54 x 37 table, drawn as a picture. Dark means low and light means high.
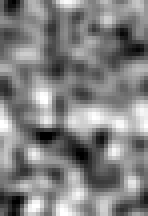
Histogram: bell-shaped. Grain: blotchy. Odd rows or columns: none.
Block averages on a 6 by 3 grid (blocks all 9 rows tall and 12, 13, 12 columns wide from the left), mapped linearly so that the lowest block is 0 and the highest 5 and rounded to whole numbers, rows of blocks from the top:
2 2 3 / 3 1 0 / 3 2 3 / 3 3 5 / 3 0 3 / 2 4 2
